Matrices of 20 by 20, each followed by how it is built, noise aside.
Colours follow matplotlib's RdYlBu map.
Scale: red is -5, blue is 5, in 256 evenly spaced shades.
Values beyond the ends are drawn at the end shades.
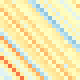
Toeplitz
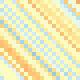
Toeplitz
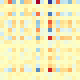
low rank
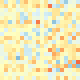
low rank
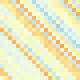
Toeplitz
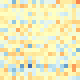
low rank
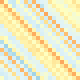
Toeplitz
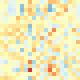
low rank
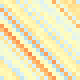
Toeplitz
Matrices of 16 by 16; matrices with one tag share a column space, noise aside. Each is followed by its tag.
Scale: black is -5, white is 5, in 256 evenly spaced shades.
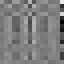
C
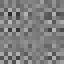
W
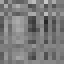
C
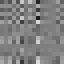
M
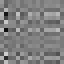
W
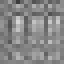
C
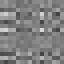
W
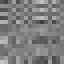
M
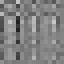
C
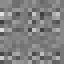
W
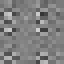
W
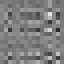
W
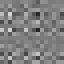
W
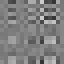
M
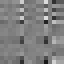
M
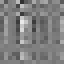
C
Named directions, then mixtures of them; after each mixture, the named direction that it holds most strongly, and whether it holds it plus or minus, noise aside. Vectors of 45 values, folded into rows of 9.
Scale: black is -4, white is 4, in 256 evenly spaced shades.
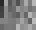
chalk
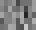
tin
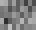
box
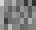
box, plus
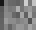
chalk, plus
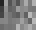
chalk, plus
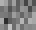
box, plus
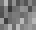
box, plus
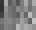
chalk, plus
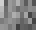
chalk, minus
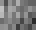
chalk, minus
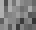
chalk, minus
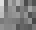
chalk, minus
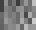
chalk, plus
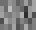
tin, plus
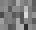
tin, minus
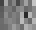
chalk, plus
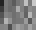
chalk, plus
